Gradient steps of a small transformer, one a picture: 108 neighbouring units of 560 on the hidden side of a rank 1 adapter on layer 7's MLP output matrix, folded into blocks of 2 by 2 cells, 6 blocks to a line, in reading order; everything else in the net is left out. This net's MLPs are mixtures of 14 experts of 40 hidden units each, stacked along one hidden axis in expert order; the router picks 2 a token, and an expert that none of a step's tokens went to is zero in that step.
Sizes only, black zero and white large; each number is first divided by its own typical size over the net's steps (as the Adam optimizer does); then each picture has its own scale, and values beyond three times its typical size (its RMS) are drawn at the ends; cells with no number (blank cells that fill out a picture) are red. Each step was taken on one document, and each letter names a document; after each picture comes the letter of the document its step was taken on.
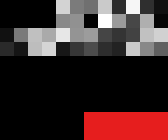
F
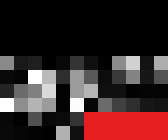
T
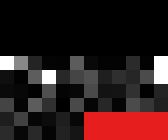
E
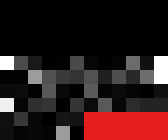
E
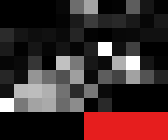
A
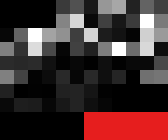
F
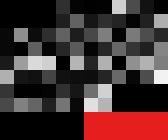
F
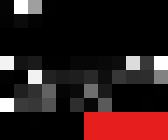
E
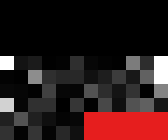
E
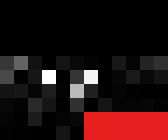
T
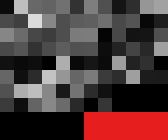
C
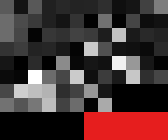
C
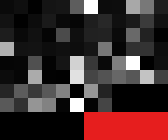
A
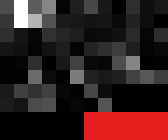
A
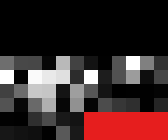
T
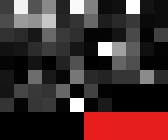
A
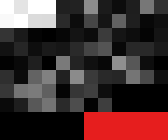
C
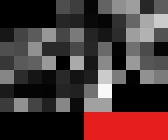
F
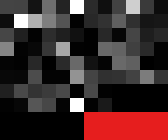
A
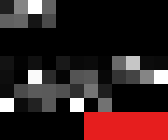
T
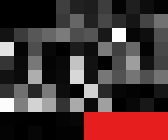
F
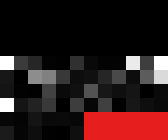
E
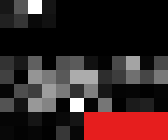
T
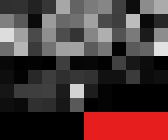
C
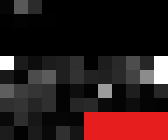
E
